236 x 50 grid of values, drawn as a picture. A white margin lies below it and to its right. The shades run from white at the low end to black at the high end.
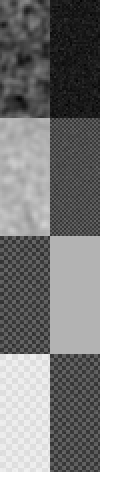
The table splits into 4 rows of 2 panels. Panel 1,1: high, blotchy. Panel 1,2: very high, fine-grained, faint in contrast. Panel 2,1: low, blotchy, faint in contrast. Panel 2,2: high, checkered. Panel 3,1: high, checkered. Panel 3,2: low, flat. Panel 4,1: very low, checkered, faint in contrast. Panel 4,2: high, checkered.
